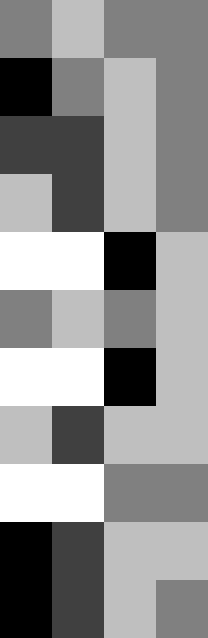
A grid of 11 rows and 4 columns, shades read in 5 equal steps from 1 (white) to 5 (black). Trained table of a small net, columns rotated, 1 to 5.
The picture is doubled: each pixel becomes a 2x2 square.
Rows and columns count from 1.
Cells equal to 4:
6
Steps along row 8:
up down same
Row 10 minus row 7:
4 3 -3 0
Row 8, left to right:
2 4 2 2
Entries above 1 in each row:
4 4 4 4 2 4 2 4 2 4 4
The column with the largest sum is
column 1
